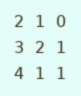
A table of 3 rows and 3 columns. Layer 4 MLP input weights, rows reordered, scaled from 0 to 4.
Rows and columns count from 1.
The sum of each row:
3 6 6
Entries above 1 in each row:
1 2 1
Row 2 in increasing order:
1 2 3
